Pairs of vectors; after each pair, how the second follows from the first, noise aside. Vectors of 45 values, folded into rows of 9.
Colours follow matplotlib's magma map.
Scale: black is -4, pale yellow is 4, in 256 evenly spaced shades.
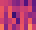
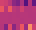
partly zeroed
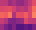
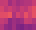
shrunk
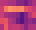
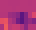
partly zeroed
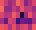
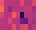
partly zeroed
